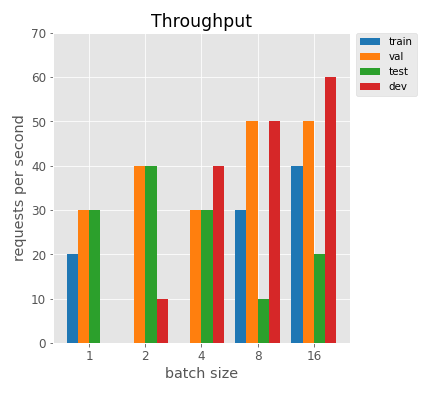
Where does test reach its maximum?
2
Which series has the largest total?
val
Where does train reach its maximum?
16
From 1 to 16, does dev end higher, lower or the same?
higher
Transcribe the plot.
Title: Throughput
x-axis: batch size, ticks 1 2 4 8 16
y-axis: requests per second, ticks 0 10 20 30 40 50 60 70
Legend: train, val, test, dev
Values:
train: 20 0 0 30 40
val: 30 40 30 50 50
test: 30 40 30 10 20
dev: 0 10 40 50 60
